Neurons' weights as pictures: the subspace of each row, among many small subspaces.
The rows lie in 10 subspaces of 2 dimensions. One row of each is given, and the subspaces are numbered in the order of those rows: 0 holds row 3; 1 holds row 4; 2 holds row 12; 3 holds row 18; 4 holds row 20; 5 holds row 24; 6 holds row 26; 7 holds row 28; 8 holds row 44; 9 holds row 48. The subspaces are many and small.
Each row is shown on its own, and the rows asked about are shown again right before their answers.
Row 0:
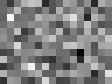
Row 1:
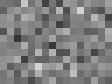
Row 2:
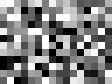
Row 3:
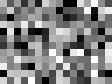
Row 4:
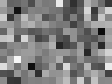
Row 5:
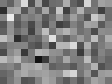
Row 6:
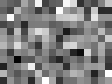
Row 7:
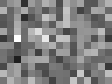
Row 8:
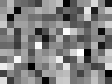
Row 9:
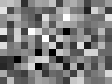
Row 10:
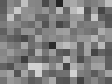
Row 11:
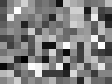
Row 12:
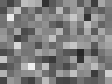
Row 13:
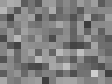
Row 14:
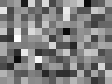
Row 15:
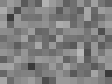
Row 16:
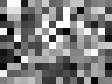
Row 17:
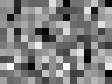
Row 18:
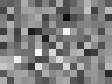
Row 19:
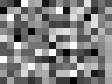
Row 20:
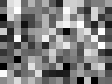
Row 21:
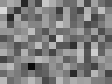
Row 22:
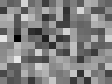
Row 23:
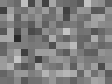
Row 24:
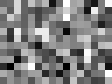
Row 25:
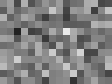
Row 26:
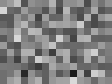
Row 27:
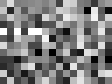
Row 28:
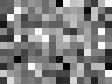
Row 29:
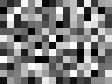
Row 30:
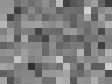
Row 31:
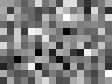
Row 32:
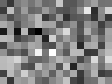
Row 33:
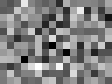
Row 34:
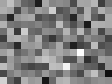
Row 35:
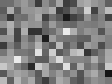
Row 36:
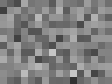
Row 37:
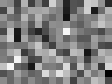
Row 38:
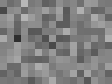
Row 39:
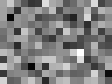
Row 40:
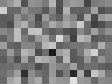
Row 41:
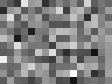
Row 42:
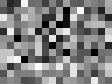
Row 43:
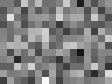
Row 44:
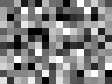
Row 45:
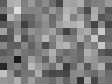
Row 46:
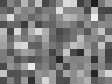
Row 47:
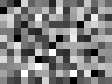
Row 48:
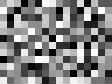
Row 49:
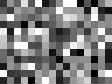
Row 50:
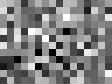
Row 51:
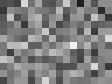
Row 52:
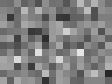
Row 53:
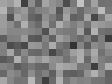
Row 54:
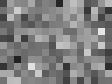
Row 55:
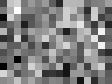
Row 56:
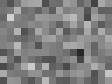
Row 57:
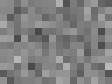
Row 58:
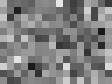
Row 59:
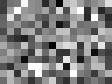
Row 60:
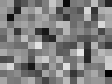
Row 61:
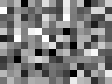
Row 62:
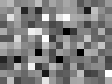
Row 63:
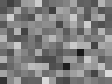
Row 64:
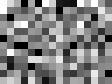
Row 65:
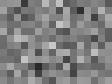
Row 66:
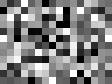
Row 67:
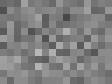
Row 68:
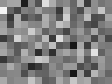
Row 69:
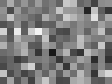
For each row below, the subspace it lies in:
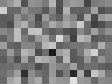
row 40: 6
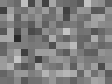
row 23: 5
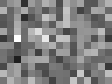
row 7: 7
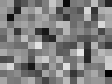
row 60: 5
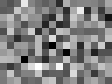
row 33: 4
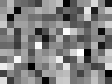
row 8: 9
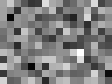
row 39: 2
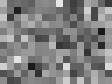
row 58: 1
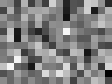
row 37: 5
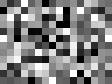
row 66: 7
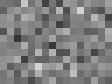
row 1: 1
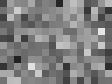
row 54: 1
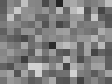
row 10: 1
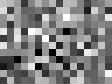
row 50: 3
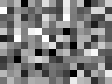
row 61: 9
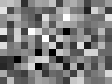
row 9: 3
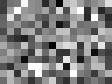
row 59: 1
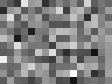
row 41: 2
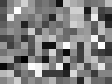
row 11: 4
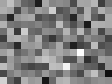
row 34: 6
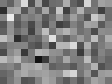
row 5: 5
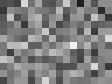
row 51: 8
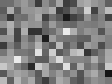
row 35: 3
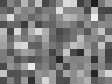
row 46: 0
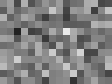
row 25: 2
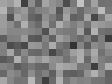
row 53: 8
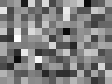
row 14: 5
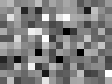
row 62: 8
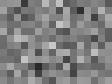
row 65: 1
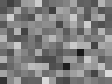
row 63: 6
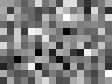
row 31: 3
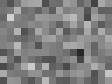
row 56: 2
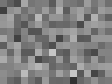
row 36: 6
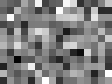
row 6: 3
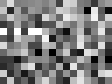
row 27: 0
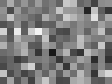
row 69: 0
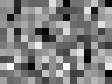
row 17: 5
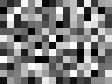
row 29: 9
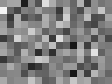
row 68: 9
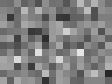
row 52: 8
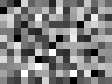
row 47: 6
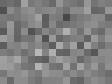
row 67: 3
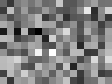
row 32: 0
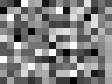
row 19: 2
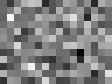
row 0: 2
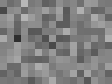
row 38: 7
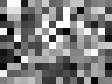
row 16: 4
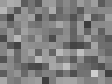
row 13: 6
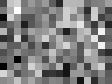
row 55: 4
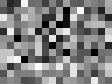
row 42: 4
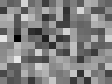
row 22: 7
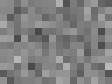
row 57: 7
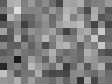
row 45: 4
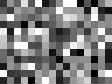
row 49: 0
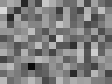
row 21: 9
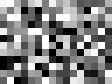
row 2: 8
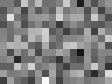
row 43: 8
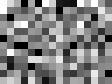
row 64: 0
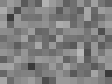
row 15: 9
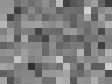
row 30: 7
